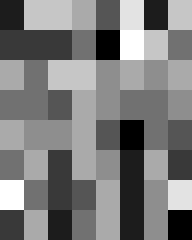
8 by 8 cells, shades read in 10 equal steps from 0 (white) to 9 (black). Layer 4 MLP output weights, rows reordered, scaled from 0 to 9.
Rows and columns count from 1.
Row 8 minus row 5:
4 -1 4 2 -3 -1 -1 3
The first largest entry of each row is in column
1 5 2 3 6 6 6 8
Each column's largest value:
8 7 8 6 9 9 8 9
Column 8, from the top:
2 5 3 4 6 7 1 9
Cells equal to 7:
7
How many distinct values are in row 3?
4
